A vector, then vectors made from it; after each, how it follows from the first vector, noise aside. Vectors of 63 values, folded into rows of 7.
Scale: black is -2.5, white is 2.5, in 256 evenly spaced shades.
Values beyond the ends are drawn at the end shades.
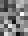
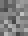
shrunk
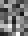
sign-scrambled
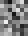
reversed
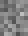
shrunk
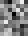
reversed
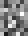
sign-scrambled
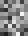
sign-scrambled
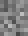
shrunk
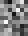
reversed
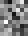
reversed
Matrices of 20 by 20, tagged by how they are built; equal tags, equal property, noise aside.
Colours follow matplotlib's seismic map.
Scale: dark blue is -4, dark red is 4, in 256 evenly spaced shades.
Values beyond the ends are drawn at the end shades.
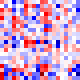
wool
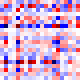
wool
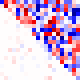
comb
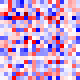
wool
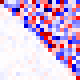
comb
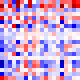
wool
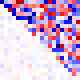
comb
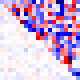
comb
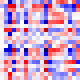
wool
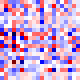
wool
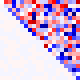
comb
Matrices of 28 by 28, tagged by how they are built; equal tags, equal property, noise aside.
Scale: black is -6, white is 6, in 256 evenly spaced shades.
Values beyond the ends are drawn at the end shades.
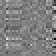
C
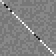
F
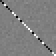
F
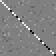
F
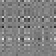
C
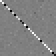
F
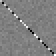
F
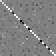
F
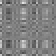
C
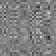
C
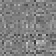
C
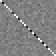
F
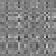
C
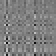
C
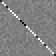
F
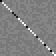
F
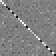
F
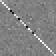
F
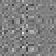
C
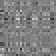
C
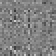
C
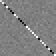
F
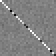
F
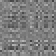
C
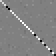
F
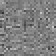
C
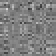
C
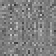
C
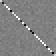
F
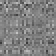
C
